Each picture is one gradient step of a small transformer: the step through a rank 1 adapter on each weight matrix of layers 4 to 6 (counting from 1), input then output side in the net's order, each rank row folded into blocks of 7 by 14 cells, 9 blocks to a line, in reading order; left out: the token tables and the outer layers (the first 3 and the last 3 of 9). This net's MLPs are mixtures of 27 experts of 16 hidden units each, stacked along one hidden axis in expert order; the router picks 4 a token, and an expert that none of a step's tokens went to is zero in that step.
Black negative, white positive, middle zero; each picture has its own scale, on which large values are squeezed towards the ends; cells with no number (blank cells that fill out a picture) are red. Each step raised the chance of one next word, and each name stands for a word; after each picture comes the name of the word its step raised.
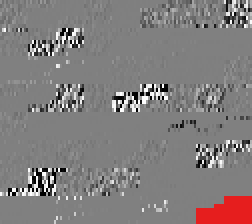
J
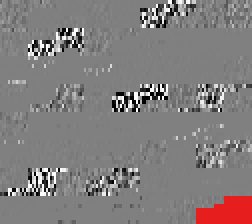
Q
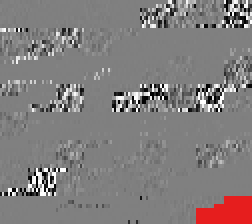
Q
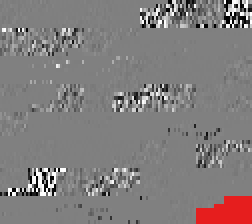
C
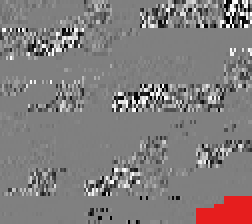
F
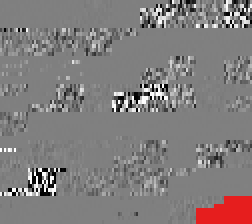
Q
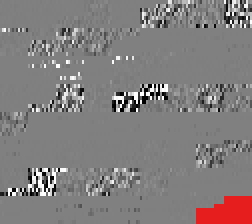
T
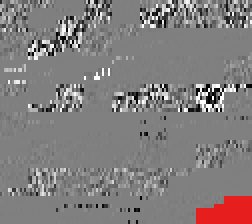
F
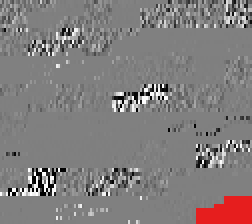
J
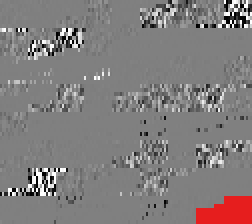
C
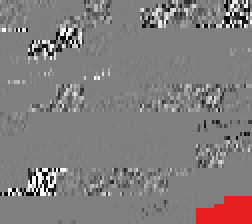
C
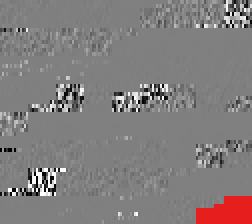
J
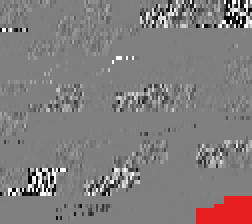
C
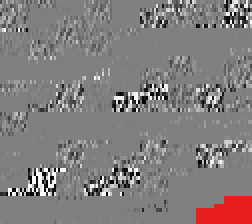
Q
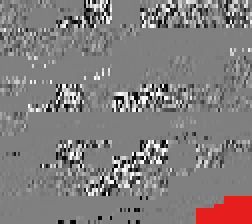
F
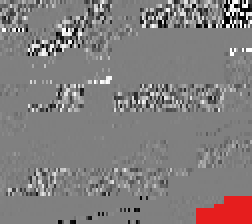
F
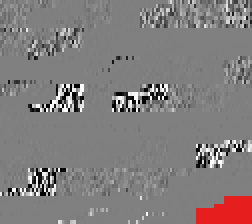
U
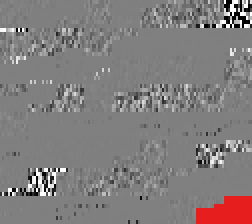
C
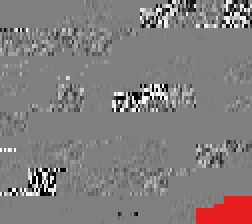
Q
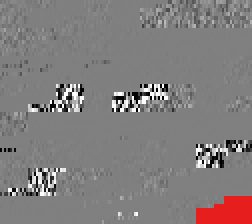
U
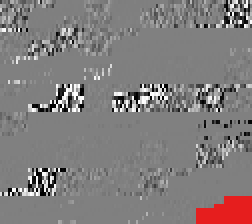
J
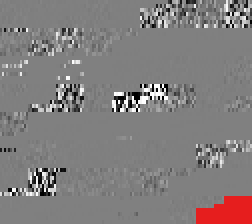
T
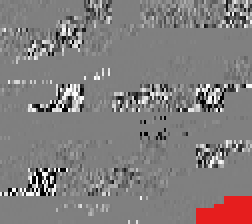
J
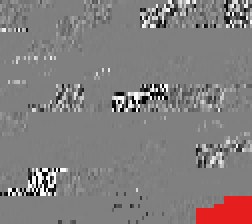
Q
